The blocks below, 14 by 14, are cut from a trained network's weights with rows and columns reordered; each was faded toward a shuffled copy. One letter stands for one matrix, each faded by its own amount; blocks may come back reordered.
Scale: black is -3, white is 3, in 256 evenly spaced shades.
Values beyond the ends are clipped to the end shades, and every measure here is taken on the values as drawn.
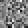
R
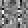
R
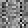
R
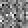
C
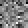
R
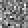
C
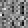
R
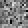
C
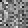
R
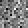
C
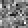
C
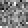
C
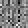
R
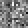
C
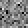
C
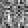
R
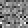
R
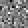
C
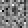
R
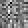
R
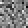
R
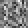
R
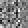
R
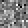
C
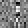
R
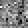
C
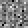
C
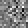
R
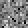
C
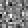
R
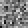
C
